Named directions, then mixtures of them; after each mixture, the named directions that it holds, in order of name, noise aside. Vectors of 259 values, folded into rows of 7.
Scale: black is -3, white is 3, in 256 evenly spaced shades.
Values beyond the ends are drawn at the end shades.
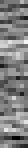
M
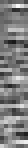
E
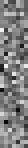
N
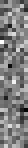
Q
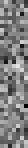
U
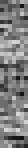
M, U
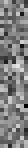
U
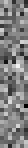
U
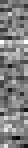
M, Q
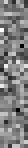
N, U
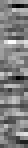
E, M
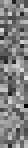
U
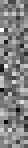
N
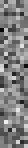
N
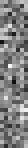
Q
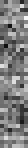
M, Q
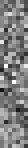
N, Q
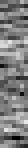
M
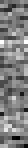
M, Q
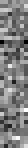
M, Q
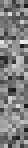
M, U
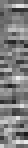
E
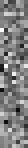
N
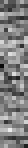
M, N
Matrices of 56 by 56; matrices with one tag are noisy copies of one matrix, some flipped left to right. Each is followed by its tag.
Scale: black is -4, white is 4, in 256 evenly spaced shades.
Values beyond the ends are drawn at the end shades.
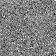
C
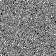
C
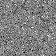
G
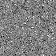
G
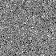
G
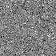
G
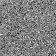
C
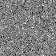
G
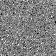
C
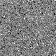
C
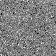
C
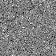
G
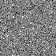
G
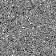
G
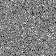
G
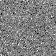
C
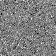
C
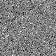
G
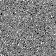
C
